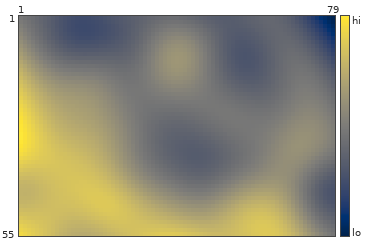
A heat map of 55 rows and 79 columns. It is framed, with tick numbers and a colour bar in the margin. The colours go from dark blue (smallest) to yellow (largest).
Slope: up to the bottom left. Grain: smooth. Stripes: none. Ninth with the lowest average: top right.
